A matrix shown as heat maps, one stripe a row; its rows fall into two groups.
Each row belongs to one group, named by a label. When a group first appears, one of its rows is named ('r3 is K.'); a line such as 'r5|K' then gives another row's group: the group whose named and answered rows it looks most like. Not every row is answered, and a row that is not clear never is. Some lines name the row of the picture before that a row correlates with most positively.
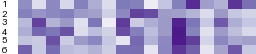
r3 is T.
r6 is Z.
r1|Z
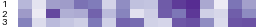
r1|Z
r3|Z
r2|Z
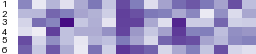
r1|Z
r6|T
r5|Z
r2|T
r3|T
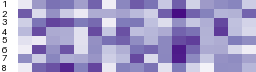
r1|T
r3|T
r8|T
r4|T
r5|Z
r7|Z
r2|Z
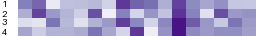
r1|T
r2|T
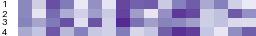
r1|T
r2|Z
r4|Z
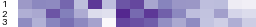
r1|T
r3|T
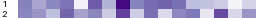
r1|T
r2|T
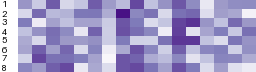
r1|Z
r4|T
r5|Z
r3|Z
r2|T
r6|T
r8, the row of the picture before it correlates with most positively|1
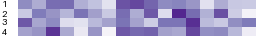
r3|Z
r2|T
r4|T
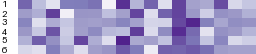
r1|T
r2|Z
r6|Z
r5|T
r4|Z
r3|Z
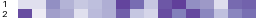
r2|Z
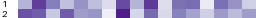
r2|T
